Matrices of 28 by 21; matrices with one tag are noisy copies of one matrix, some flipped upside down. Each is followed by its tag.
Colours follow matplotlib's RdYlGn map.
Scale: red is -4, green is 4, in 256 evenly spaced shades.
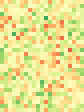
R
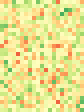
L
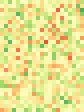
L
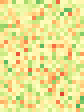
L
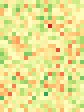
R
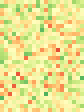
R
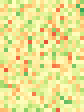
L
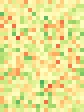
R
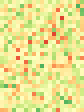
L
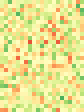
L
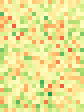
R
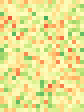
R
